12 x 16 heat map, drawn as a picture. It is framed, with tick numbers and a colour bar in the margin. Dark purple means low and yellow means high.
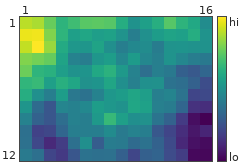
Ninth with the lowest average: bottom right. Ninth with the highest average: top left. Slope: up to the top left. Stripes: none. Lone odd cells: none.
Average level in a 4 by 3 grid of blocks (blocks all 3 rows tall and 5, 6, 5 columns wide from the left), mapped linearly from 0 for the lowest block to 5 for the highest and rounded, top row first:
5 3 3 | 4 3 2 | 2 3 1 | 1 2 0
